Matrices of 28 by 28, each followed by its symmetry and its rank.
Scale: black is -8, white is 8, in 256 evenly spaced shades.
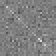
symmetric, rank five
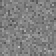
neither, full rank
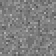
neither, full rank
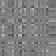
neither, rank two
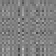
neither, rank two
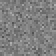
neither, full rank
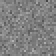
neither, full rank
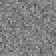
neither, full rank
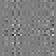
neither, rank two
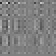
neither, rank two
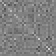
symmetric, rank five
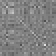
symmetric, rank five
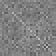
symmetric, rank five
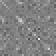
symmetric, rank five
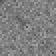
symmetric, full rank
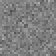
symmetric, full rank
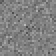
symmetric, full rank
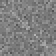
symmetric, full rank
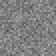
symmetric, full rank
